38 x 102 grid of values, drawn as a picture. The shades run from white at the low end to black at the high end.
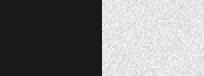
The table splits into one row of 2 panels. Panel 1,1: very high, flat. Panel 1,2: very low, fine-grained, faint in contrast.
